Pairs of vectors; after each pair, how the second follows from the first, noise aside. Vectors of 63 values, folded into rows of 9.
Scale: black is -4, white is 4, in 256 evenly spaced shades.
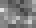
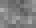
shrunk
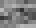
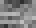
wrapped around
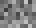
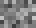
wrapped around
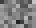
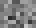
wrapped around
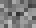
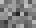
reversed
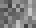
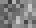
wrapped around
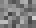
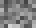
wrapped around
